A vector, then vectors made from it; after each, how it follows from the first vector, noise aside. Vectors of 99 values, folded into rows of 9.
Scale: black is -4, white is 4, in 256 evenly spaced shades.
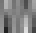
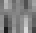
copied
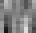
copied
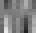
negated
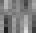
copied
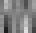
copied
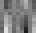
negated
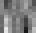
negated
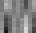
copied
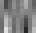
negated
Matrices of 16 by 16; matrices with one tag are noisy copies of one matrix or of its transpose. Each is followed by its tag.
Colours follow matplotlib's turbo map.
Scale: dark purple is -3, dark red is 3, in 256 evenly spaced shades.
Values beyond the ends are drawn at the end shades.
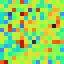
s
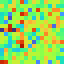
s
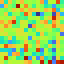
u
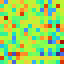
u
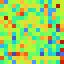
u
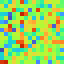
s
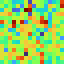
s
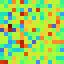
s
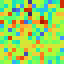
s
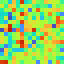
s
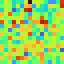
s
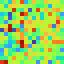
s
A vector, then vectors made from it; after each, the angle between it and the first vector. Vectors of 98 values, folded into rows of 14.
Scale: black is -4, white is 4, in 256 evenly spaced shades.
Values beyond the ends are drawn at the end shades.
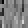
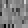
orthogonal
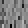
partly aligned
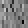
partly opposed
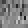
partly aligned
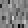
orthogonal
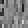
nearly parallel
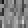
nearly parallel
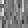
nearly opposite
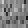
partly opposed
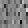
orthogonal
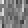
nearly opposite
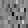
orthogonal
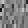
partly opposed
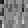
nearly parallel
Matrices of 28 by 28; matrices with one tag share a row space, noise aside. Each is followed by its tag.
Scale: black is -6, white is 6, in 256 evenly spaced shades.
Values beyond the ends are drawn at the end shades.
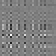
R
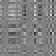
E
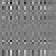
R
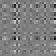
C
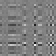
E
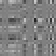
E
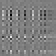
R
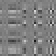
E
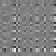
C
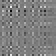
R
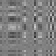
E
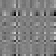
C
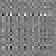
R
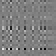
R
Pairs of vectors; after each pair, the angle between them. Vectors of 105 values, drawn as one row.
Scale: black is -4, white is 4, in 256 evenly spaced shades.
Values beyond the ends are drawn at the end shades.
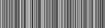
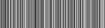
partly opposed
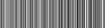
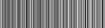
nearly opposite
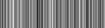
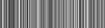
partly opposed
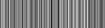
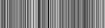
partly opposed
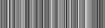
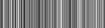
orthogonal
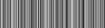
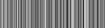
partly aligned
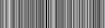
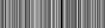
orthogonal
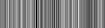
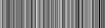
partly opposed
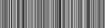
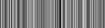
nearly parallel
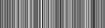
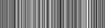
partly aligned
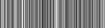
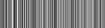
partly opposed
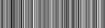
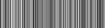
nearly opposite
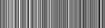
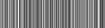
partly opposed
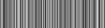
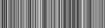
orthogonal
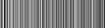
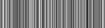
partly aligned
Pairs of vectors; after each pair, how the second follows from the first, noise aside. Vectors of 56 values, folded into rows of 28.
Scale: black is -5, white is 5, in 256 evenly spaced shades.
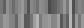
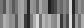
scaled up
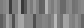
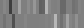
partly zeroed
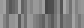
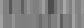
partly zeroed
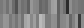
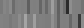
partly zeroed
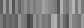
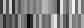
scaled up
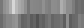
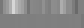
partly zeroed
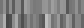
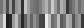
scaled up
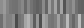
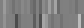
partly zeroed
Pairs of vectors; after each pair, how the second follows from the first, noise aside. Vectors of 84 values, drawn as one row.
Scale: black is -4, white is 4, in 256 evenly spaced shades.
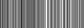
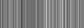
shrunk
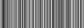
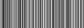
copied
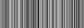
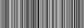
copied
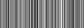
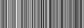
shuffled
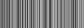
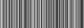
shuffled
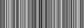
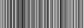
shuffled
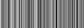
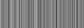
shrunk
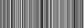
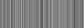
shrunk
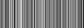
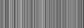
shrunk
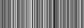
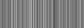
shrunk
